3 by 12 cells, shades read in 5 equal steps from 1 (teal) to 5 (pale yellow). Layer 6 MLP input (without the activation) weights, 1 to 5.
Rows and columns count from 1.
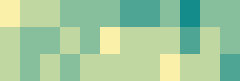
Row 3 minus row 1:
-1 -1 0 0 1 1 2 2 2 3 1 -1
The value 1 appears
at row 1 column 10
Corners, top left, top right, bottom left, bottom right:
5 3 4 2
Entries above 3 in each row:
3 7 9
